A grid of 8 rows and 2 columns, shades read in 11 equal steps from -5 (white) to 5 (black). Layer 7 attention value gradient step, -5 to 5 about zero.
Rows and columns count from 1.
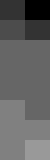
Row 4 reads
1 1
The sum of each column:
8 11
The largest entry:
5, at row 1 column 2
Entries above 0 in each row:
2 2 2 2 2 1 0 0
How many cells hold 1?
7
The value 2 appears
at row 2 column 1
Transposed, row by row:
3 2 1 1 1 0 0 0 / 5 3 1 1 1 1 0 -1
